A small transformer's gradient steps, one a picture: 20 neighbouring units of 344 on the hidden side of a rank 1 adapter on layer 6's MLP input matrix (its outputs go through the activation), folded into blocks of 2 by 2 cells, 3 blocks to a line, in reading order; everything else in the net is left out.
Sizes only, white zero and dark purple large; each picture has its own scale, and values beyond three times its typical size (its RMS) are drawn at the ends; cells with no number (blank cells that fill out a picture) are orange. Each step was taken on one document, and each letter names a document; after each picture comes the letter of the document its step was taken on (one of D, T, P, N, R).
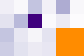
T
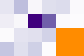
T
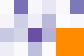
T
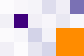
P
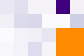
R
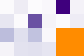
R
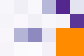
R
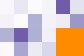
R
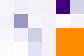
R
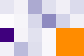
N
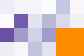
N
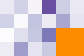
N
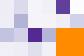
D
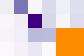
T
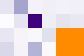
T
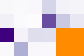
N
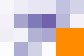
N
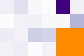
R
